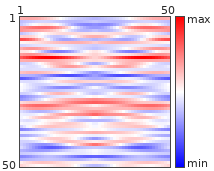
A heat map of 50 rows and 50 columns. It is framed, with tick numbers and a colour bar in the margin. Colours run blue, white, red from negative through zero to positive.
Mirror symmetry: left to right. Average level on the scale: 50%. Grain: streaks across.
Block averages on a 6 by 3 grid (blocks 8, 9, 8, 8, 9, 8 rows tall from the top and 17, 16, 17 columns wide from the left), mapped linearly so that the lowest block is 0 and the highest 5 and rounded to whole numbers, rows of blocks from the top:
303 / 434 / 000 / 353 / 222 / 010
